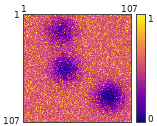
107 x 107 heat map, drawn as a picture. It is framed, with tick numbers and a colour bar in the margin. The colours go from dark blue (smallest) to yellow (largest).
Ninth with the lowest average: bottom right. Dips: three. Slope: none. Odd rows or columns: none.
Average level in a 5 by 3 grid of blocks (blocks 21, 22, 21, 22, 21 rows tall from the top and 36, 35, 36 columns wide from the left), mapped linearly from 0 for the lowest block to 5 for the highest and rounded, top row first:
335 / 435 / 315 / 540 / 552
